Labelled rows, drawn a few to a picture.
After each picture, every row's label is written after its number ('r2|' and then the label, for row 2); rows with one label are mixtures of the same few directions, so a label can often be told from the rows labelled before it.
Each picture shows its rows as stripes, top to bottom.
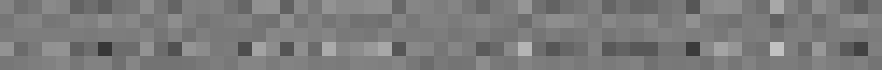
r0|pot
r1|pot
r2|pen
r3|pot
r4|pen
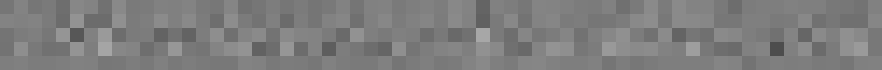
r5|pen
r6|pen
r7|pen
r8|pot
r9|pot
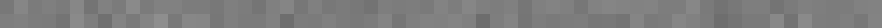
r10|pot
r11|pen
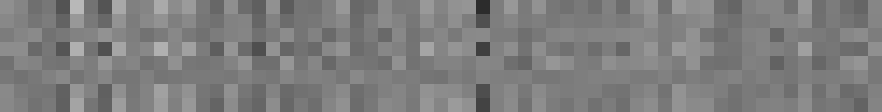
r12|pen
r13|pen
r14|pot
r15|pen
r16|pot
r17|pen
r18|pen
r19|pen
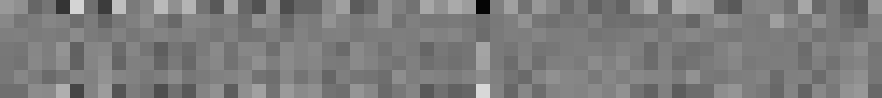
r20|pen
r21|pot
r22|pen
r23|pen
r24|pen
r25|pot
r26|pen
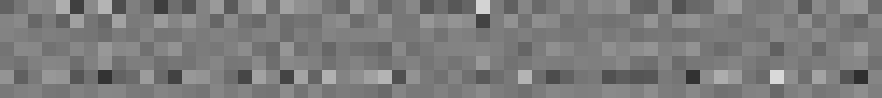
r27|pen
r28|pen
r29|pot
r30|pot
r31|pen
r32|pot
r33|pot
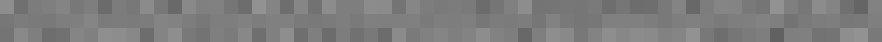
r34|pot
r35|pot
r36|pot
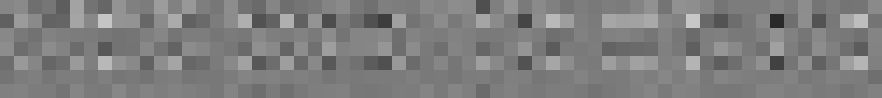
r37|pen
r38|pot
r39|pot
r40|pot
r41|pot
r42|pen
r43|pen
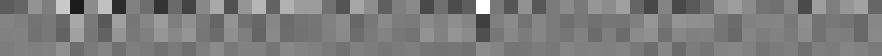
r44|pen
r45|pen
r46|pen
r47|pen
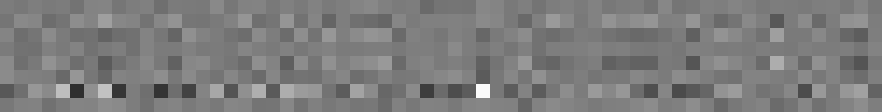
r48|pen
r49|pot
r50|pot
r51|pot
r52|pot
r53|pen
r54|pen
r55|pot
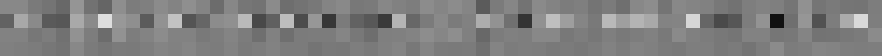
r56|pen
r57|pot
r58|pen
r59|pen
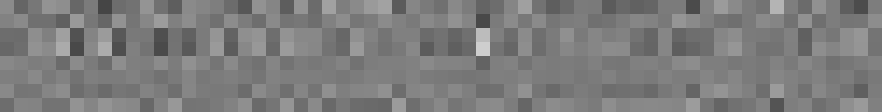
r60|pot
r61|pen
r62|pen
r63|pen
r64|pen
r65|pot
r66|pot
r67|pot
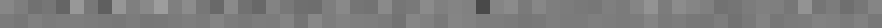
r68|pen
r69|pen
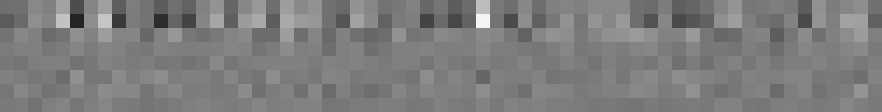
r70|pen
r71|pen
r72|pot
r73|pot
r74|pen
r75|pen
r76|pot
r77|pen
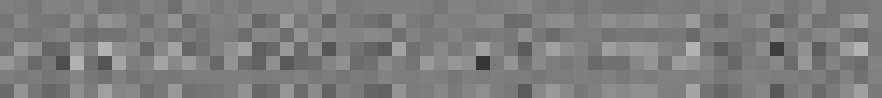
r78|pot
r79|pot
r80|pot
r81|pot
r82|pen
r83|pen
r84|pot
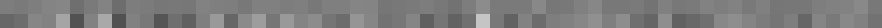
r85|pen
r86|pen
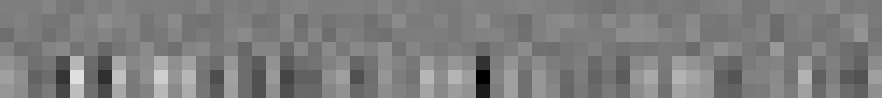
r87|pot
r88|pot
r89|pot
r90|pot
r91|pen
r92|pen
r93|pen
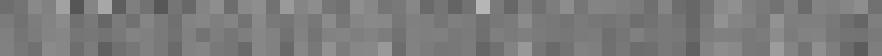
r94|pen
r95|pot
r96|pot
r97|pot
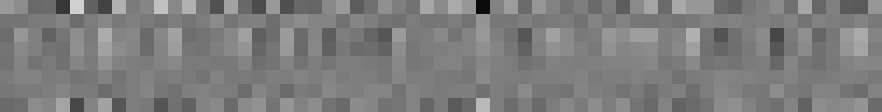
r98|pen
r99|pen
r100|pot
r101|pot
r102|pot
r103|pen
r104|pot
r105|pen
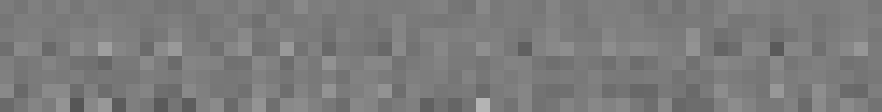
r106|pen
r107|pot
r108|pot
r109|pot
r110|pot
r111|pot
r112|pot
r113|pen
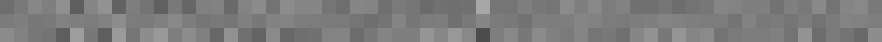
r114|pen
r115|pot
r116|pen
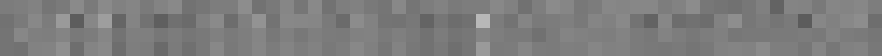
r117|pot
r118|pen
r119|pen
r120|pen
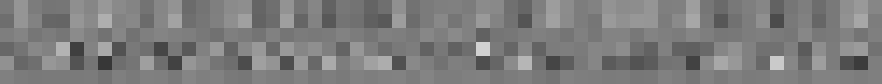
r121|pot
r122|pot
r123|pen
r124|pen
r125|pot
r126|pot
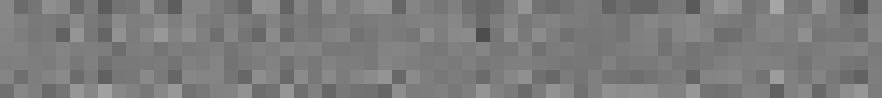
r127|pot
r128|pen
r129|pen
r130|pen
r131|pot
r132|pot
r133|pot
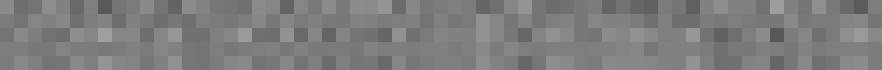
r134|pot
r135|pen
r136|pot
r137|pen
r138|pot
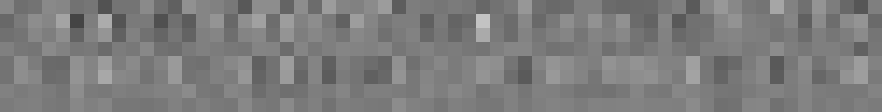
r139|pot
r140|pen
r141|pen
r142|pot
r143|pot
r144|pot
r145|pen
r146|pot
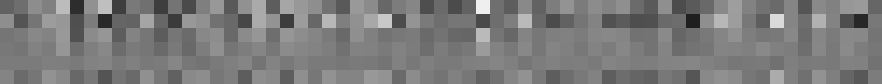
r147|pen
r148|pot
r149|pen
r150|pen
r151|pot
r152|pot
